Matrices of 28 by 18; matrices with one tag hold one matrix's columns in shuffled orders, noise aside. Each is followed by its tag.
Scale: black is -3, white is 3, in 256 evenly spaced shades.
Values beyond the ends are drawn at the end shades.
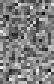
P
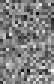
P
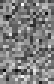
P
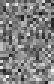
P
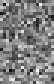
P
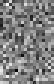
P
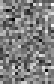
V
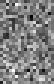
P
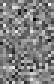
V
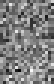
P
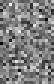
V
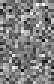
V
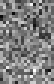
P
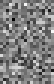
V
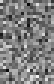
P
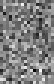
P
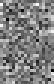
V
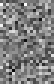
V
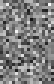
V
